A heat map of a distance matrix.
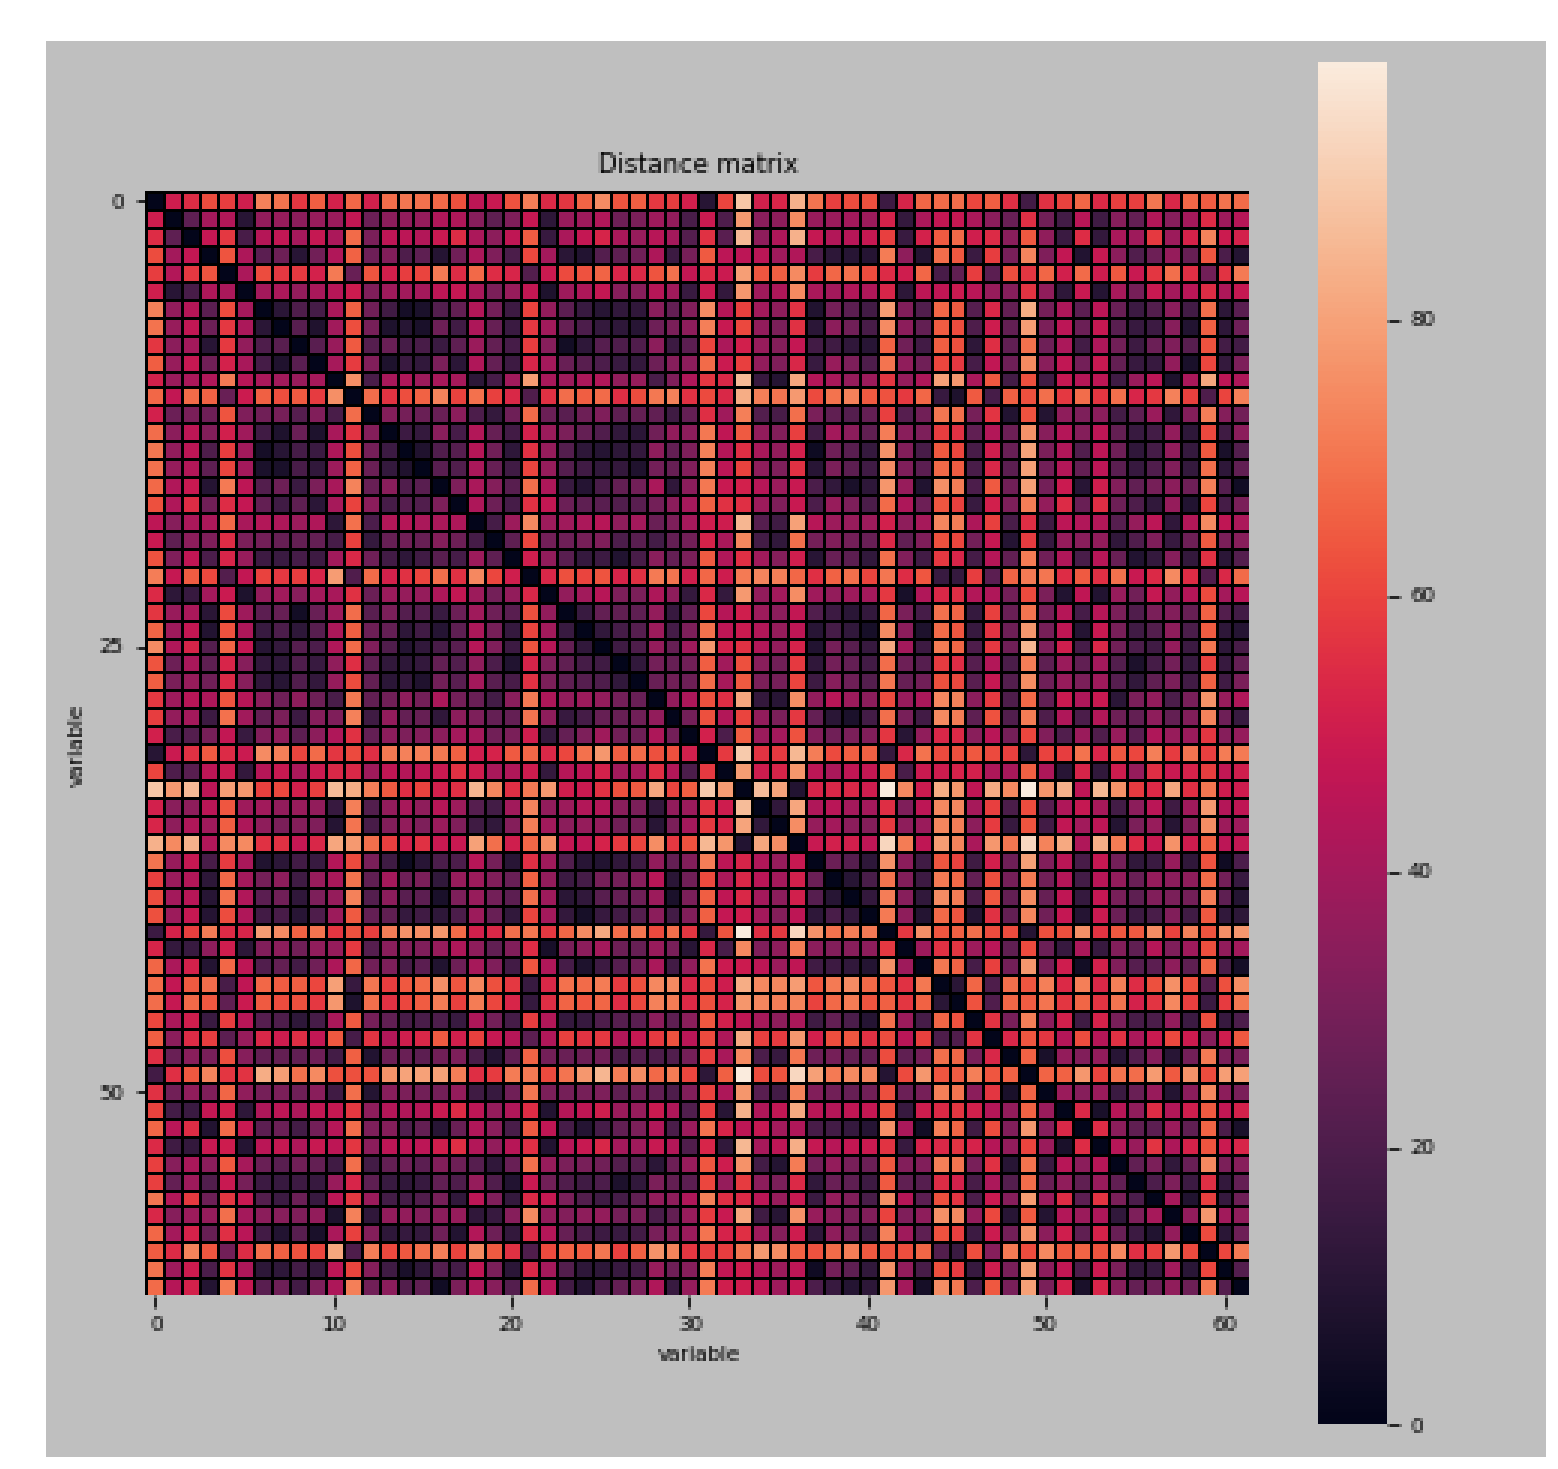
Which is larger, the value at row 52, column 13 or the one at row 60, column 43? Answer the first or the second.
the first
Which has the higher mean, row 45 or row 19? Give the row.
45
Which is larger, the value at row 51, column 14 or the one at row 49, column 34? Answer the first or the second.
the second
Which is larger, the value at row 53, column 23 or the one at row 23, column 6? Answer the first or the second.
the first
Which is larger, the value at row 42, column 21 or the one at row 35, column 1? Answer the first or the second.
the first
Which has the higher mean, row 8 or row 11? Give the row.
11
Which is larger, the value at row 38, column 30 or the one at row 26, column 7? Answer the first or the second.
the first
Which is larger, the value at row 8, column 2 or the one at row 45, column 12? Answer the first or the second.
the second
